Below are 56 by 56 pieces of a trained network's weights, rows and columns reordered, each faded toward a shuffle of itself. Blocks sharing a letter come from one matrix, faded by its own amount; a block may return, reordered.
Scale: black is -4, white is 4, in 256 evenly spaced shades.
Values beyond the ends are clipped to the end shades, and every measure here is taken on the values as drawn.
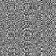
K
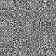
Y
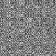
Y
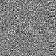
Y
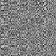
K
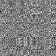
Y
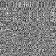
Y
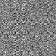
Y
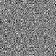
K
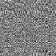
Y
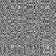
K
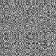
Y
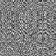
K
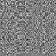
Y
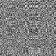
K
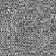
Y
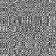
K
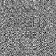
Y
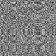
Y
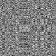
Y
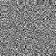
Y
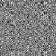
K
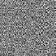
K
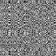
K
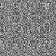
Y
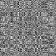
K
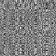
K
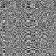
K
